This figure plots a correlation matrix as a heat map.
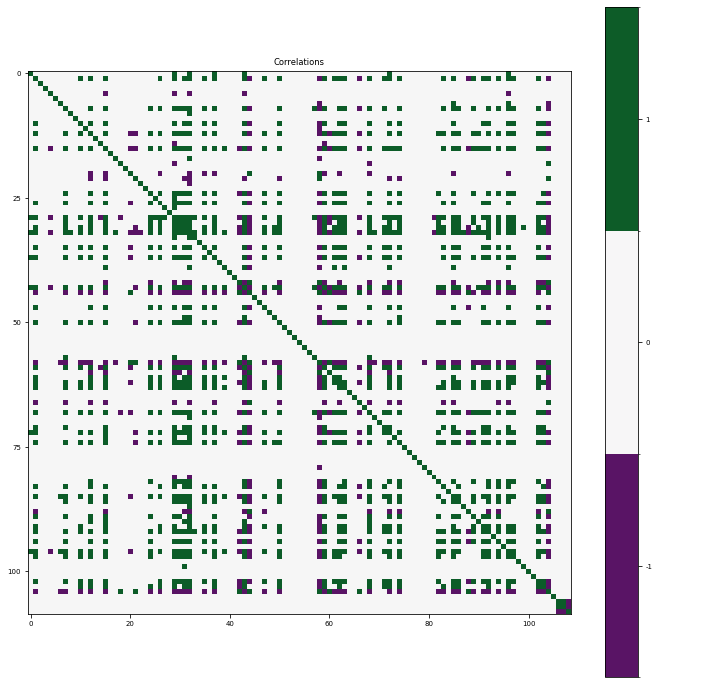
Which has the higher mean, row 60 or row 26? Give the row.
26
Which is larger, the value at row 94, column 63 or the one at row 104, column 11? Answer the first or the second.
the first
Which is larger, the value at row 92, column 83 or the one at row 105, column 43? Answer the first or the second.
the first
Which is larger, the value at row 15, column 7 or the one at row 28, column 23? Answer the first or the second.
the first
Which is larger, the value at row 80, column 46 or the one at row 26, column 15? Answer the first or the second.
the second
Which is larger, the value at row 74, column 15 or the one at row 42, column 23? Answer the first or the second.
the first
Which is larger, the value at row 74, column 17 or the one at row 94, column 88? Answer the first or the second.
the first
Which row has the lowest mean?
58
